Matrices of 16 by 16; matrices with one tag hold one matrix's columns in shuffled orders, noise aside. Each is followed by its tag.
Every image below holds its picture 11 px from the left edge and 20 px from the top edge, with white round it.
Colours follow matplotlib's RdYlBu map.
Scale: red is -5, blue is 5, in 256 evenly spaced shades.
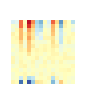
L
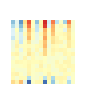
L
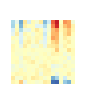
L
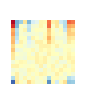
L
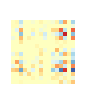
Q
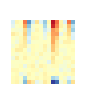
L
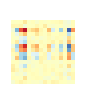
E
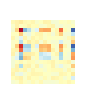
E
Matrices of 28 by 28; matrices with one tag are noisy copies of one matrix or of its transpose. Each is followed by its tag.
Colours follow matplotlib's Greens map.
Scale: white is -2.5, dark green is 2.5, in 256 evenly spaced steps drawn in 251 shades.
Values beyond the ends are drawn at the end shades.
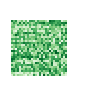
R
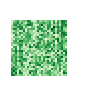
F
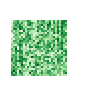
F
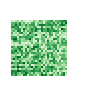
F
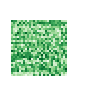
R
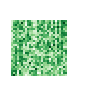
F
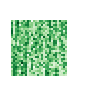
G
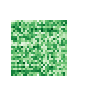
F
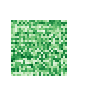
R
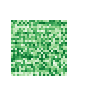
R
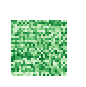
R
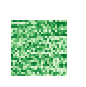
G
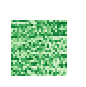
G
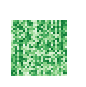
F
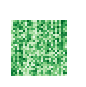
F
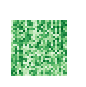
F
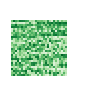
G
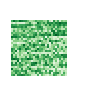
G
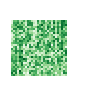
F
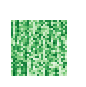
G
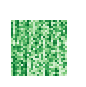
G
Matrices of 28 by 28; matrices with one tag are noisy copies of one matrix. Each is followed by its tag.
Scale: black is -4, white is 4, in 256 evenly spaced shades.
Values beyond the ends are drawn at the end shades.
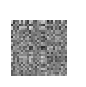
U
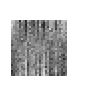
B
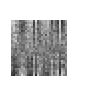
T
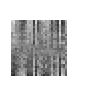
T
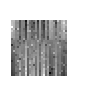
B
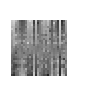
T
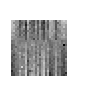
B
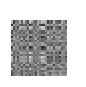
U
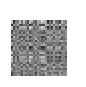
U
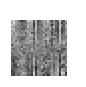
T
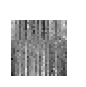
B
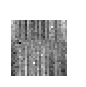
B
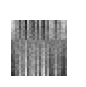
B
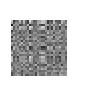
U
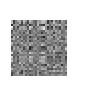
U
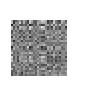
U
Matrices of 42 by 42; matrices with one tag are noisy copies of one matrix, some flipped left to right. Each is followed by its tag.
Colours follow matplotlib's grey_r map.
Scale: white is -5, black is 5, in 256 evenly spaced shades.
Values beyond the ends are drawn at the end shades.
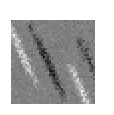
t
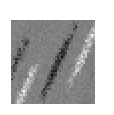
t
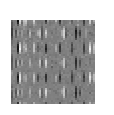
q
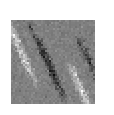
t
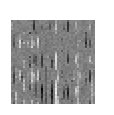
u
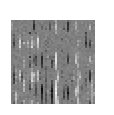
u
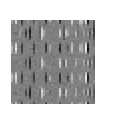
q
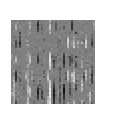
u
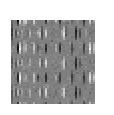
q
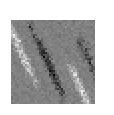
t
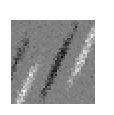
t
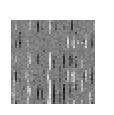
u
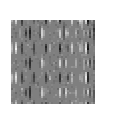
q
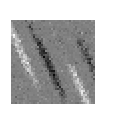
t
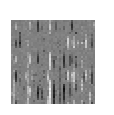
u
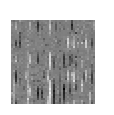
u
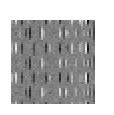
q
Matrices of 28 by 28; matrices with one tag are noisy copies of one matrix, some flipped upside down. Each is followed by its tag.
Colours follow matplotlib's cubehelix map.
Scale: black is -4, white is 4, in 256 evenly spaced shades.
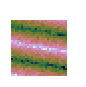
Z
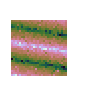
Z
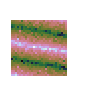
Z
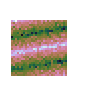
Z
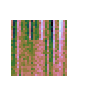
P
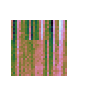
P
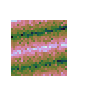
Z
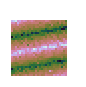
Z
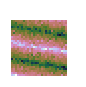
Z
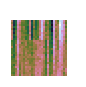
P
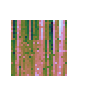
P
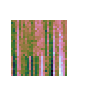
P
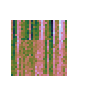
P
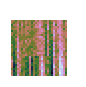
P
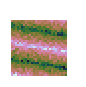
Z
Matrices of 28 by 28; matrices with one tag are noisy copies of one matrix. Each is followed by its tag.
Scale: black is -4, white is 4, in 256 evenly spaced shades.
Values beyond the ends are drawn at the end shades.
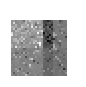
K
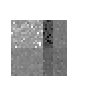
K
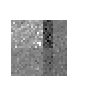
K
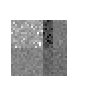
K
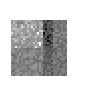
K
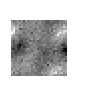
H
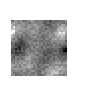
H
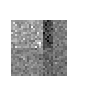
K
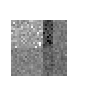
K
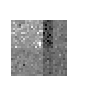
K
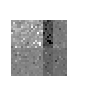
K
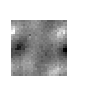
H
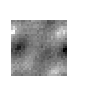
H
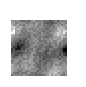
H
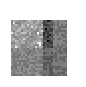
K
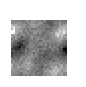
H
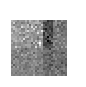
K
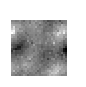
H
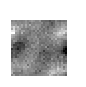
H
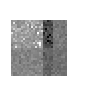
K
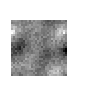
H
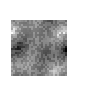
H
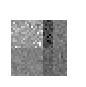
K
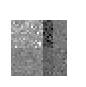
K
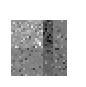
K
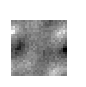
H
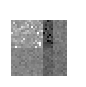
K
